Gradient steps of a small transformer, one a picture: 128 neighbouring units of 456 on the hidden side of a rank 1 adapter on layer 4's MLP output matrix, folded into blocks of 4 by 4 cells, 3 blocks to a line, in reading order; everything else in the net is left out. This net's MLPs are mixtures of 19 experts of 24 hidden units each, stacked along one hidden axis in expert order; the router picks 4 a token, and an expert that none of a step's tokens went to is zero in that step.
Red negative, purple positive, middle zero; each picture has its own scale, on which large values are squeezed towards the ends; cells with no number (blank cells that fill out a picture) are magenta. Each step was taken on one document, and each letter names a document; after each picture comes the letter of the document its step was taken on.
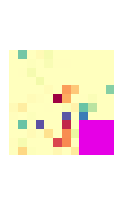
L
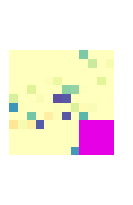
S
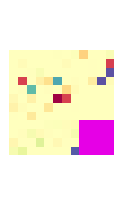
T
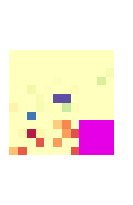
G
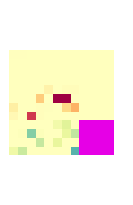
G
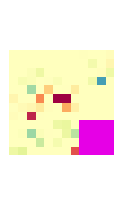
G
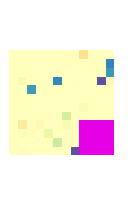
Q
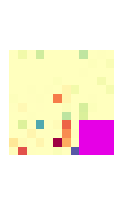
L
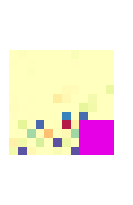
L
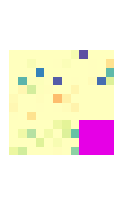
T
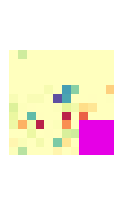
L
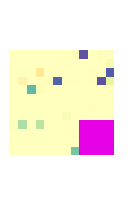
T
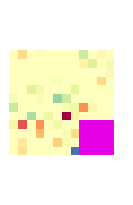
S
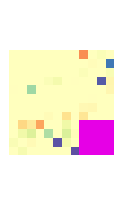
Q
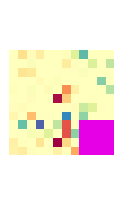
L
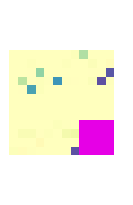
T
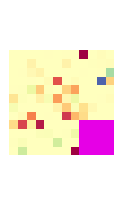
S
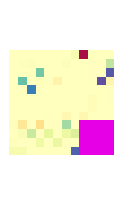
T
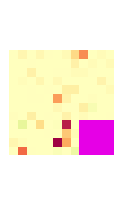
L
